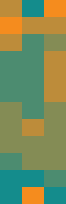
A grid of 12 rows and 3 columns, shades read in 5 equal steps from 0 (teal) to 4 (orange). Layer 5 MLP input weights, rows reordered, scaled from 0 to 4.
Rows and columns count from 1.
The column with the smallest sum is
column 2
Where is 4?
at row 1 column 3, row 2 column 1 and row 12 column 2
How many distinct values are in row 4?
2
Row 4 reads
1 1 3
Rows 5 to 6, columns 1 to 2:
1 1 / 1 1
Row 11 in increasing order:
0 0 1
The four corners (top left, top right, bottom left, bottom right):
3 4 0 0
